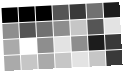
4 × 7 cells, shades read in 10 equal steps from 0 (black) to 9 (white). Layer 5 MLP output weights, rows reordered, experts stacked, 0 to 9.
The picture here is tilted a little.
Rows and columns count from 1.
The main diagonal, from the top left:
0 3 5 7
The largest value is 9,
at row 3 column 2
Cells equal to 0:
3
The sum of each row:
10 35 36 43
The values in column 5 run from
2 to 8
